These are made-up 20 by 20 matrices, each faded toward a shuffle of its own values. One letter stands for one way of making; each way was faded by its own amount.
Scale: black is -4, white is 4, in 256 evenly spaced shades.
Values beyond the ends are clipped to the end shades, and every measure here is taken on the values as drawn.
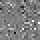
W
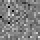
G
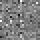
G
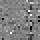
W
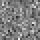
G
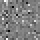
W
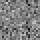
G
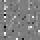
W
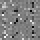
W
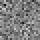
G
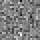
G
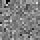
G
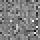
G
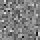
G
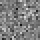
G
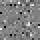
W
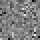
G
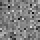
G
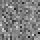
G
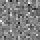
G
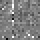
W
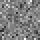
G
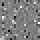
W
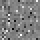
W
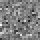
G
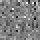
W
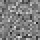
G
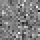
G
